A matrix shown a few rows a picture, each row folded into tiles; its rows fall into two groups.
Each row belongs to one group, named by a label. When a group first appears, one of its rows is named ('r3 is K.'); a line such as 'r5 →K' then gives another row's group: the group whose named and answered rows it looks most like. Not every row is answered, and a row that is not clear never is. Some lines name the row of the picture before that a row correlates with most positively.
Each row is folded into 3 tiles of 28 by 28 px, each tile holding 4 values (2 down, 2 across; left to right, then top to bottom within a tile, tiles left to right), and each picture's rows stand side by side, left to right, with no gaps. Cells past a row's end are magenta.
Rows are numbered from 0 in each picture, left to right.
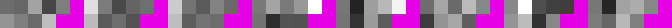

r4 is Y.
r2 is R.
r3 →Y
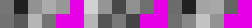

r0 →Y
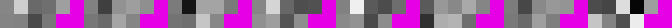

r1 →Y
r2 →Y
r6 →Y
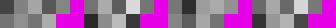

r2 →Y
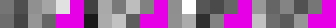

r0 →Y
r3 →R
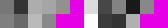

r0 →Y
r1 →R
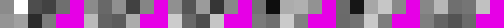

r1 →R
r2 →R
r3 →Y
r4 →Y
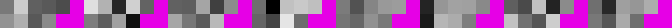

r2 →R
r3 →Y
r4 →Y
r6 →R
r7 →Y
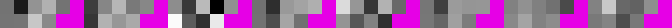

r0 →Y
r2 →R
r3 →Y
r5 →Y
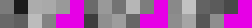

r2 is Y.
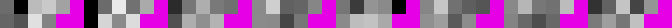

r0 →Y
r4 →Y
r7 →R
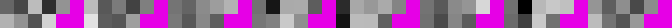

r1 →R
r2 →Y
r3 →Y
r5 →Y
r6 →Y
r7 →R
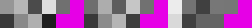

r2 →R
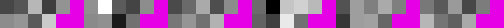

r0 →R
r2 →R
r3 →Y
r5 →R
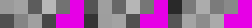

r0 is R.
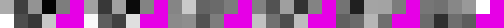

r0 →R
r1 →R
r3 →R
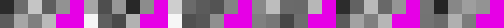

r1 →R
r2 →R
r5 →Y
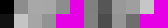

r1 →Y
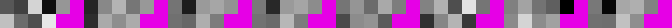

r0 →R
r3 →Y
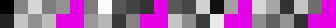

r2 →R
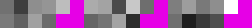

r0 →Y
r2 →Y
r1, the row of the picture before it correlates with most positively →3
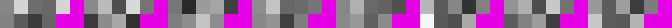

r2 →Y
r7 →R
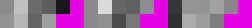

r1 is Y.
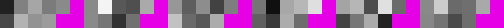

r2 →R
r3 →Y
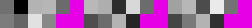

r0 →Y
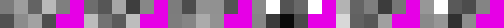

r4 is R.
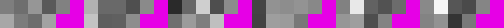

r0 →R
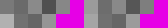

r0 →R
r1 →R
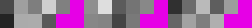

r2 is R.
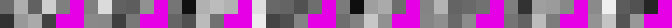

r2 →Y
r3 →R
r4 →Y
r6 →Y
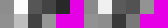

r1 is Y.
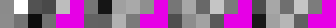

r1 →Y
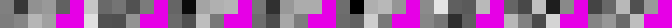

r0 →Y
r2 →Y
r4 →Y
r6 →R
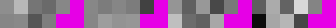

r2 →R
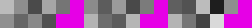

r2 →R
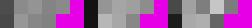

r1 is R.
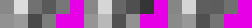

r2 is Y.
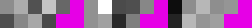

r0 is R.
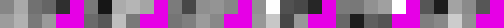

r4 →Y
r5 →Y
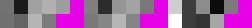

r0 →Y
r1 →Y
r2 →R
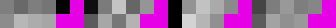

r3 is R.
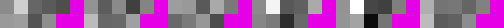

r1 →R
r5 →R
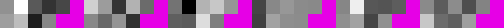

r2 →Y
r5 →R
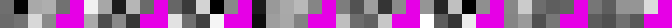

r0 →Y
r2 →R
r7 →Y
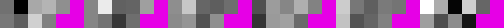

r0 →Y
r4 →R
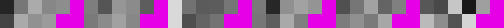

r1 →Y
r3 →Y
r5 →R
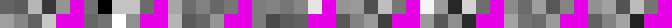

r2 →R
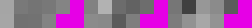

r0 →R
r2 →Y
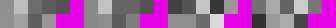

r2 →R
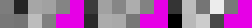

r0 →Y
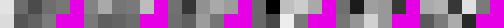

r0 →R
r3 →Y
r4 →Y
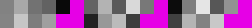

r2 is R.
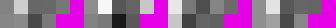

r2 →R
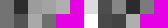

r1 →R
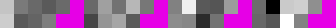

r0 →R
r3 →Y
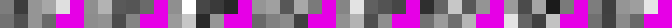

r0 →Y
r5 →R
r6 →R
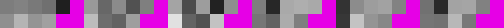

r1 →R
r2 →R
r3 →Y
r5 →Y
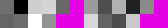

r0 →Y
